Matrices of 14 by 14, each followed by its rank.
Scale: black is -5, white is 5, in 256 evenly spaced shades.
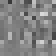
three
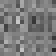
three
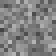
full rank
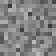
full rank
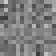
three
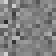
three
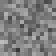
full rank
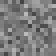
full rank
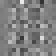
three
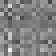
three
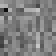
three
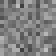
three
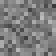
full rank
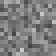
full rank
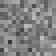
full rank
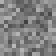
full rank
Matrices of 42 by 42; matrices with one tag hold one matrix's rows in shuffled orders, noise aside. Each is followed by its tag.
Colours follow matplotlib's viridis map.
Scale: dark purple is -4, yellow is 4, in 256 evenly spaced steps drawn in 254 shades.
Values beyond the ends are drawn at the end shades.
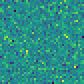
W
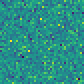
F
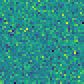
W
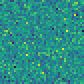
W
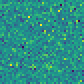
F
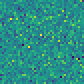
F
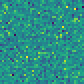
W
